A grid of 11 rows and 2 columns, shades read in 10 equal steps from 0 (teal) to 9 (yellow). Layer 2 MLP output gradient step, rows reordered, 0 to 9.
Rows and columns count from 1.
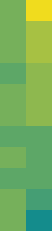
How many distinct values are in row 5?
2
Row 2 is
4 6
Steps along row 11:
down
